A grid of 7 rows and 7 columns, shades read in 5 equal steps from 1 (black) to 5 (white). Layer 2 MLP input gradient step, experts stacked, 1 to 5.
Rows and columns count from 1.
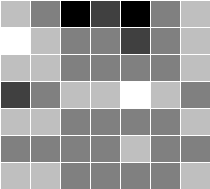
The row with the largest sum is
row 4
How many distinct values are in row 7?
2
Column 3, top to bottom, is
1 3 3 4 3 3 3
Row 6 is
3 3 3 3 4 3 3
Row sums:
18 24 24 25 24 22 24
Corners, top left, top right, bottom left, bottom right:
4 4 4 4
